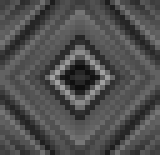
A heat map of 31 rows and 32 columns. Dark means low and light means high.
Odd rows or columns: none. Slope: none. Mirror symmetry: left to right and top to bottom. Seam: none. Average level on the scale: 30%. Roughest part: centre.
